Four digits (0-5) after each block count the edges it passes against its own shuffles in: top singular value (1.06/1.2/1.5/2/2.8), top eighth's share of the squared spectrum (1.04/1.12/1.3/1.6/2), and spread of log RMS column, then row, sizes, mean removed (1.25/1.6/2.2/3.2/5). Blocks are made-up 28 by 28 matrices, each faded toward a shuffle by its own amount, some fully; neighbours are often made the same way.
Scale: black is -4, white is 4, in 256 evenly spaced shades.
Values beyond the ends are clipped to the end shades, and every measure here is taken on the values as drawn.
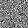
1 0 0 0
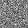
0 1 1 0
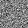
0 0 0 0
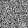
0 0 0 0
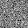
0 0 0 0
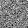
0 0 0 0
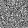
0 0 0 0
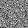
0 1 0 0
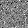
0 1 0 0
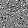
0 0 0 0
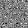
2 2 0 2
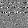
2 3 0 2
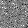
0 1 0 0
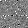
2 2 0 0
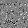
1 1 0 1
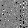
2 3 1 0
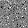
0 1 1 0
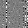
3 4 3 0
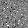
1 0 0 0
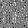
3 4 2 0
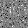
2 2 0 0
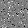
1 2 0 0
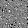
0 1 0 0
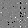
3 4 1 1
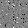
2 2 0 0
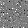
2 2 0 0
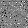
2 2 0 0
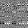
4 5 1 3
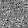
0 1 0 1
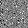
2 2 1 0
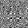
3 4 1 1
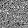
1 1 0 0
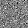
1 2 0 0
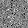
1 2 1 0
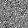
1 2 1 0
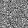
2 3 2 0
